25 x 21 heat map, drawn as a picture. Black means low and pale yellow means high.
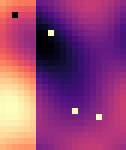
The ninth with the highest average is the bottom left. Four lone cells stand out: three far higher and one far lower than their neighbours. A vertical seam about 30% of the way across splits the table, and the left part is higher.
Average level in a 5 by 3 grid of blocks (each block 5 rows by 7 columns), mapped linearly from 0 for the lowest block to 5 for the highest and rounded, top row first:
3 1 2 | 2 0 1 | 4 0 1 | 5 1 2 | 5 2 2
